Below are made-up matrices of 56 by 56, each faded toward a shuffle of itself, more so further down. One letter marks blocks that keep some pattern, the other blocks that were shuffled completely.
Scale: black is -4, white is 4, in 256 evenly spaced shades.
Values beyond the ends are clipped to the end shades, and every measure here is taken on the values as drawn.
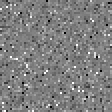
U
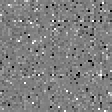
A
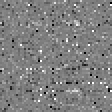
A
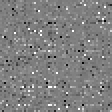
A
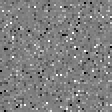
U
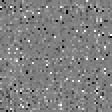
A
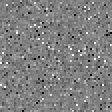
U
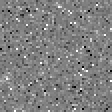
U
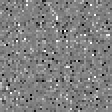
A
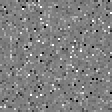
U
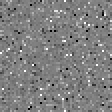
U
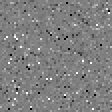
U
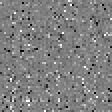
A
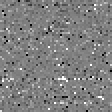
A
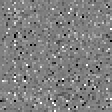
A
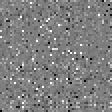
A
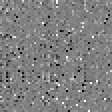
A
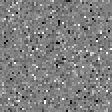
U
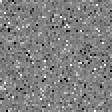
U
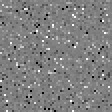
U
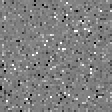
U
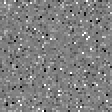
U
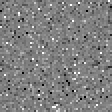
U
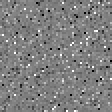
U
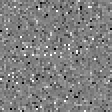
U
